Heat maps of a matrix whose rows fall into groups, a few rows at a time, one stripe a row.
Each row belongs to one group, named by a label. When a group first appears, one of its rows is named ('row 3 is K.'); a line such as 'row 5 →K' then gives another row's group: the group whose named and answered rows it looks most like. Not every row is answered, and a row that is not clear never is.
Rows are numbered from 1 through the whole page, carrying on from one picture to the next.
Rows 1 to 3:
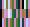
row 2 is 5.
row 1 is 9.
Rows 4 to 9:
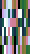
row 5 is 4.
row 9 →5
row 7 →4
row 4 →5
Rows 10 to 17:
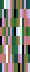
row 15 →4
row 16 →4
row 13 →4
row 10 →5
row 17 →9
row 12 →9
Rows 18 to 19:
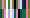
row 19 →5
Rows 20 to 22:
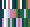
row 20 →4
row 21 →5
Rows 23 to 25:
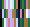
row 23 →5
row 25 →5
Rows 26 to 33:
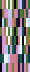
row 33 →9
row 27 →5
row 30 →9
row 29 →4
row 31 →4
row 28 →9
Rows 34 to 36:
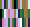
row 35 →5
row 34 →9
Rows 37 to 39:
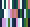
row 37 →4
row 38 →5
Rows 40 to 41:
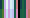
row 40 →5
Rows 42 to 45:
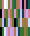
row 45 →5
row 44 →9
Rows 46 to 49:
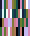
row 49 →9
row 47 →4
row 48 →5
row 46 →9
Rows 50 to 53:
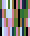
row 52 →9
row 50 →4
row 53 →4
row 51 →5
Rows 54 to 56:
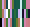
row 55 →4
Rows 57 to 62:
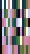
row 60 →9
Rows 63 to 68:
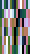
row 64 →5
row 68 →4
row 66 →9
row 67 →4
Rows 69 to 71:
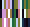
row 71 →4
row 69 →4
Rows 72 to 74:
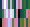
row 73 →5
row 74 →5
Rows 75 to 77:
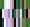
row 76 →4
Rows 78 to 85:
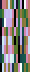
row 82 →9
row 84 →5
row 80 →5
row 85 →4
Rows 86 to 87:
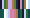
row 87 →5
